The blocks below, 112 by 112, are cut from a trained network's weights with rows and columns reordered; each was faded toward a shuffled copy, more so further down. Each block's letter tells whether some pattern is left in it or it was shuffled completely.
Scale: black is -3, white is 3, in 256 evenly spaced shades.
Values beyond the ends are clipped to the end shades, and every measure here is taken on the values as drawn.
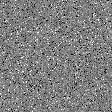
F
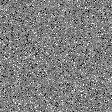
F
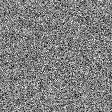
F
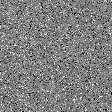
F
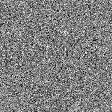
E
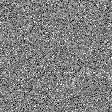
E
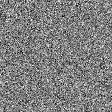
E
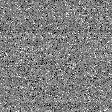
E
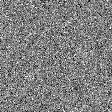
E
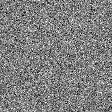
E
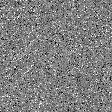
F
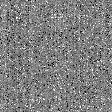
E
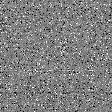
E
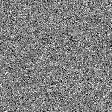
E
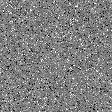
F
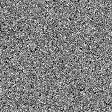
E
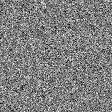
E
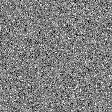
E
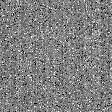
E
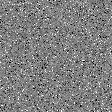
F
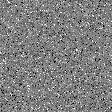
F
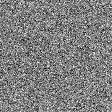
F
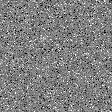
F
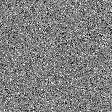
F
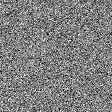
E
